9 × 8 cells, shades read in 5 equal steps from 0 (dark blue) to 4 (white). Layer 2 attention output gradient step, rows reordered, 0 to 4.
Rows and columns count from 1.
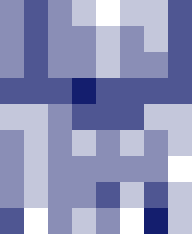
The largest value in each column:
3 4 2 3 4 4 3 4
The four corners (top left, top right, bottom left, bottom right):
2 1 1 3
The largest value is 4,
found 4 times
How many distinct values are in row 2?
3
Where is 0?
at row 4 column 4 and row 9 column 7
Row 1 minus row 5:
-1 -2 0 2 3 2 0 -2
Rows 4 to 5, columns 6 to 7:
1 1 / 1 3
